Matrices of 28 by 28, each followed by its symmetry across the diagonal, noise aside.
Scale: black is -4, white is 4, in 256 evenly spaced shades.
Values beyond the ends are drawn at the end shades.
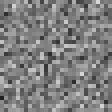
antisymmetric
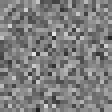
symmetric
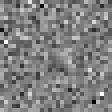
antisymmetric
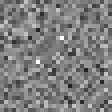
symmetric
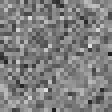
symmetric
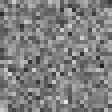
antisymmetric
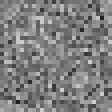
symmetric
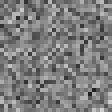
symmetric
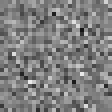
antisymmetric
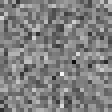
antisymmetric
